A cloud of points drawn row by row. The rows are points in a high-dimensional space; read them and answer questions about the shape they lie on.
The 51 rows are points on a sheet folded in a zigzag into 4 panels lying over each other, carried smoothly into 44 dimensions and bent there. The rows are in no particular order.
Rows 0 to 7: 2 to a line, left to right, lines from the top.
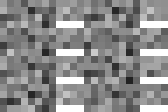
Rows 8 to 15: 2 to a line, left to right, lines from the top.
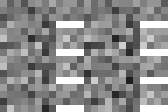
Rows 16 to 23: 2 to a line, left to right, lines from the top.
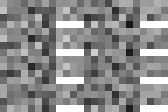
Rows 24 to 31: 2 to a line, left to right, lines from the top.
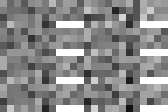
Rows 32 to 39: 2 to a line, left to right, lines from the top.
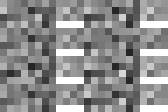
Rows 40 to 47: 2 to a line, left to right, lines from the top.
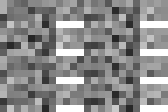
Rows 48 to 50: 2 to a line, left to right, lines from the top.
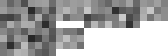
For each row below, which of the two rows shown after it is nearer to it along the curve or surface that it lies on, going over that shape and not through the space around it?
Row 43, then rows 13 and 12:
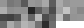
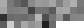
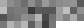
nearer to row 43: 12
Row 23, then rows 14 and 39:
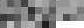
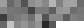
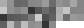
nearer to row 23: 14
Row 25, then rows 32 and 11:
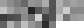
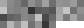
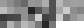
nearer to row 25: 11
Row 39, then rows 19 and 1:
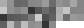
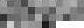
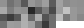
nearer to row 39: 1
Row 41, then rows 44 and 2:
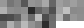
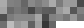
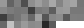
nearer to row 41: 44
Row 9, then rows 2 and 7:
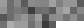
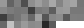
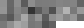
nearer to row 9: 7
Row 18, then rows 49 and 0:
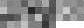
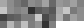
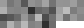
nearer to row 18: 49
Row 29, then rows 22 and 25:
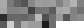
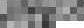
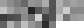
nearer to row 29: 22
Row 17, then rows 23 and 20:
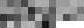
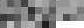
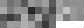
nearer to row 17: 23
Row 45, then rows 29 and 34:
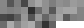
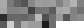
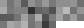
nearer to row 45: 29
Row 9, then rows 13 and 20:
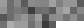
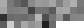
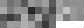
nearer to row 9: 13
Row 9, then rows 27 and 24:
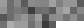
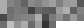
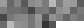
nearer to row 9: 27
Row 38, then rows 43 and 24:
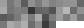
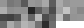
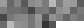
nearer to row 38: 43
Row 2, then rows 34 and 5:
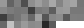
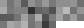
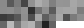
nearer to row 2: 5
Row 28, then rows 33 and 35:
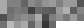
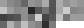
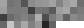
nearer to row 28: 35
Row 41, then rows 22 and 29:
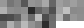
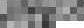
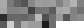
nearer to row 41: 22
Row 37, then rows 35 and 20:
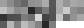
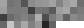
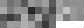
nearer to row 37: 20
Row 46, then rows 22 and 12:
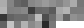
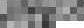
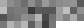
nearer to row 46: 22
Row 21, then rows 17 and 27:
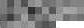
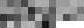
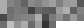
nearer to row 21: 17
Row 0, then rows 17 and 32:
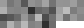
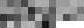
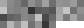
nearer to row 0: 32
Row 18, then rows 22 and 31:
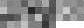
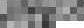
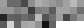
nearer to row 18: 22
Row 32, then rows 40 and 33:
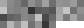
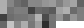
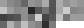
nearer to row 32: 33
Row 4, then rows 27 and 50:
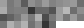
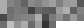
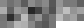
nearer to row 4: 27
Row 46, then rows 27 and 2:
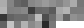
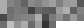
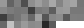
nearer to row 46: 27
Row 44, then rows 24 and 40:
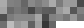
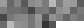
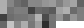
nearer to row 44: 40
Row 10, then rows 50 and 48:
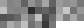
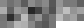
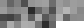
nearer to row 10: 50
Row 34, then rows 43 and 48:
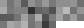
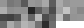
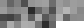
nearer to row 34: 43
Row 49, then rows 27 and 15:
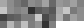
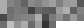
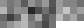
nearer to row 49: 15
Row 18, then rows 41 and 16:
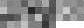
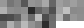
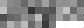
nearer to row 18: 16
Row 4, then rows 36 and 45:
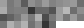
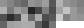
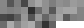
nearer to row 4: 36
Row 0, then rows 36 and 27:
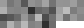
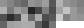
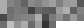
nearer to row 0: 27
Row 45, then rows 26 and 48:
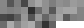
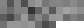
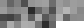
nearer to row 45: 26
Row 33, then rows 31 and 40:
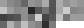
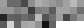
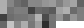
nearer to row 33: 40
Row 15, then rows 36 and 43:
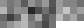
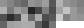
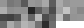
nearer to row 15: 36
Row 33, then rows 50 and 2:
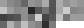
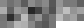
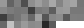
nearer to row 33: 50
